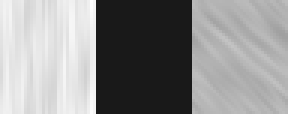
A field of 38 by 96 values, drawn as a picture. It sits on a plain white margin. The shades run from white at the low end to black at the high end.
It is made of 1 by 3 panels. Panel 1,1: very low, streaked downward, faint in contrast. Panel 1,2: very high, flat. Panel 1,3: low, slanting down to the right, faint in contrast.
